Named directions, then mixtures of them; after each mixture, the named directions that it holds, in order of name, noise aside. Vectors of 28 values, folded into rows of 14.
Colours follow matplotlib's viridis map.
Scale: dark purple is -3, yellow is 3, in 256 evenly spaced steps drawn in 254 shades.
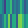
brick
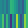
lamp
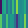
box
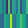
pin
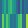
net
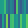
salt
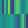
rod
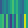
box, lamp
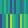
pin, salt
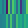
lamp, pin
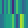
brick, rod, salt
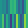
lamp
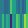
brick, lamp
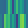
box, brick, rod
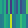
pin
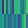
lamp, rod
